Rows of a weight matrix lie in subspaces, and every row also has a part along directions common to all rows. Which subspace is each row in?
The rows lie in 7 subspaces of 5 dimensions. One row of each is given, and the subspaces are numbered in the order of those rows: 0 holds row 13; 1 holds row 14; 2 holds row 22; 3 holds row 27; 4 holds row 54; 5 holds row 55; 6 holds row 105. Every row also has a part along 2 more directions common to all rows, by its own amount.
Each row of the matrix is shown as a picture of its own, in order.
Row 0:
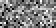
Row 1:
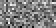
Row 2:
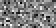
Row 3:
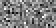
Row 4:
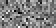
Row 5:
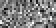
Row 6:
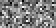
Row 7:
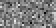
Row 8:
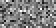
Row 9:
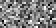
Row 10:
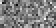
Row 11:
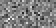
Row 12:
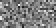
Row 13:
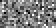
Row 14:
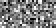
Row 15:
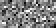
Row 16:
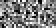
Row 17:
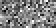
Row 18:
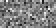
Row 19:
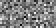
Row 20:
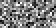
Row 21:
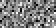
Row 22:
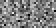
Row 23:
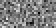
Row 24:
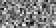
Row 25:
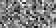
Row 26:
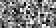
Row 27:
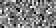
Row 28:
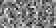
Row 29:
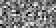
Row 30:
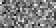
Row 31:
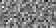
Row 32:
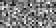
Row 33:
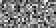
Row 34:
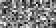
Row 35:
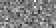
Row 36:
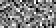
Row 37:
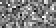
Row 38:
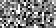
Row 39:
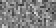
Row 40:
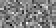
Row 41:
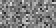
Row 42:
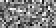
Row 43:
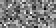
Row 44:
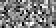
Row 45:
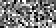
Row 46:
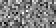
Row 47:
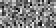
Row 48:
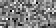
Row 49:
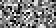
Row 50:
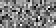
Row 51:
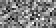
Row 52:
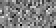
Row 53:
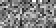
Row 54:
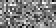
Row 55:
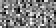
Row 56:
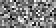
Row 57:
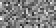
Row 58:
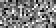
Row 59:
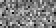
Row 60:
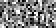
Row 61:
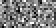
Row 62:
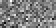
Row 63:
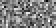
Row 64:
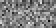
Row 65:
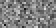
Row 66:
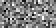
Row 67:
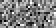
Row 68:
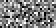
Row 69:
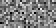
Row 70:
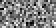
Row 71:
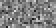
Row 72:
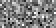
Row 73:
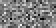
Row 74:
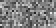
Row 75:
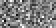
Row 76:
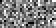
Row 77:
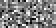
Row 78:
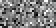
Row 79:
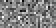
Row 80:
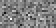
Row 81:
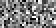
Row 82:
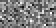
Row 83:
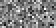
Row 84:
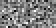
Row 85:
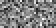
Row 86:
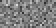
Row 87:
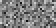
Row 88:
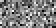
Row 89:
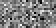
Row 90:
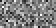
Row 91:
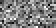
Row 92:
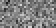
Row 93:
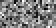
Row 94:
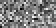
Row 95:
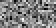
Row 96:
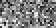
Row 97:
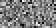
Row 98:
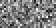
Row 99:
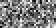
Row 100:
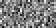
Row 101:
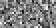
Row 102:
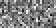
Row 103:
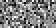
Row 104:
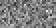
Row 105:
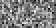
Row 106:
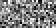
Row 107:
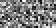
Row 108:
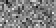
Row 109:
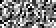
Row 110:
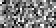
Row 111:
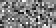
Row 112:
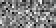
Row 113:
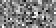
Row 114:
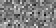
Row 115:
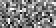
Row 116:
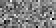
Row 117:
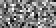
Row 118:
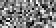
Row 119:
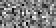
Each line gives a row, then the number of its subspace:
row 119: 1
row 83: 2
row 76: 2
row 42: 4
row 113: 3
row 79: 4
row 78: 6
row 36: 3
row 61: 5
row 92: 3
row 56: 5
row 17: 0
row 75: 2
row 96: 6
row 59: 6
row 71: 6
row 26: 0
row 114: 2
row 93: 5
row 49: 4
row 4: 6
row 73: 0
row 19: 5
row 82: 0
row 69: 4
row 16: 0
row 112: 6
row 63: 5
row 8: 4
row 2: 1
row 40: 1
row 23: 1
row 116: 2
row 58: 1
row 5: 1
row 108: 6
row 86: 4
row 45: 0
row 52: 3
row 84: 6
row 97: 2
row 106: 1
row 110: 5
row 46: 1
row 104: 3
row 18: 4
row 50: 3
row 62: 2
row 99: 5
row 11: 5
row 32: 3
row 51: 5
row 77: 6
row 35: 1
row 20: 0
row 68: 4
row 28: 3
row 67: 6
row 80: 0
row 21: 3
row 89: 0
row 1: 4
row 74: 6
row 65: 2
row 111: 0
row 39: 6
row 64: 6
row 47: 3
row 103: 4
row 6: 4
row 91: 2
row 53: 5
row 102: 3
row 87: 4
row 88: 6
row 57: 5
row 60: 0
